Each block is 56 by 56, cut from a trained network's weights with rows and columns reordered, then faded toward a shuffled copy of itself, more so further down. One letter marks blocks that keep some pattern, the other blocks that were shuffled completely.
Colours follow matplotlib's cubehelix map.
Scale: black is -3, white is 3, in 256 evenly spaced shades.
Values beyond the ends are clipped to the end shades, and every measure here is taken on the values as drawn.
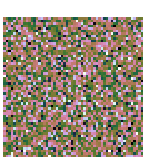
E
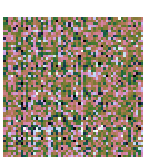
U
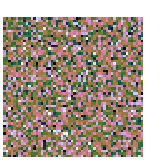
E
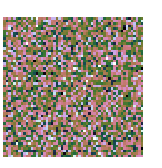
E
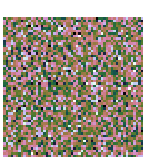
U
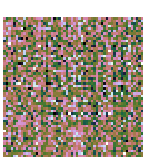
U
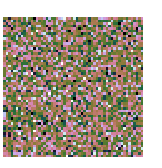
E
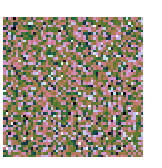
U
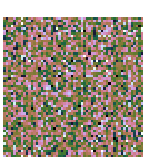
U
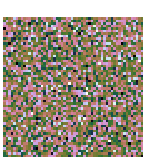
E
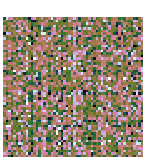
U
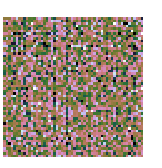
U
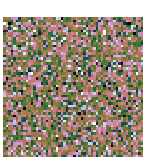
E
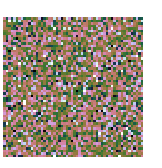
E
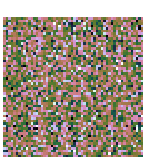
U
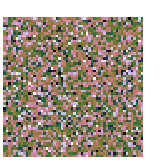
E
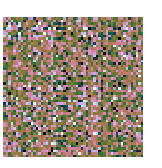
U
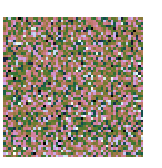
E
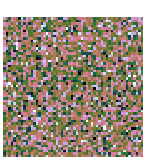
E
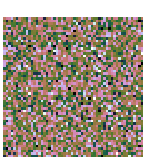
E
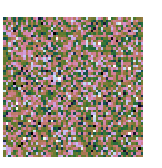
E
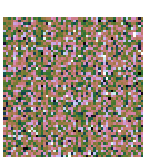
U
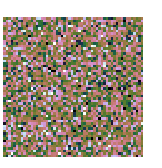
E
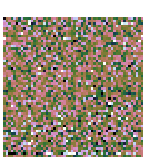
U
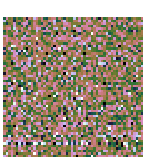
U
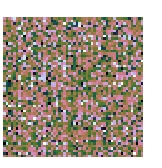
U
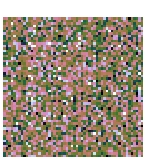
U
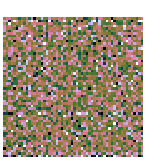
U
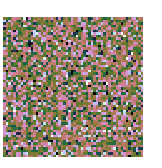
E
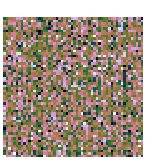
U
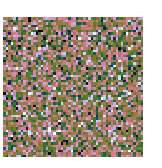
E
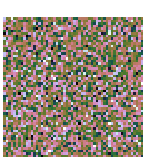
U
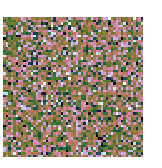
E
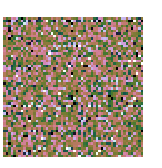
U
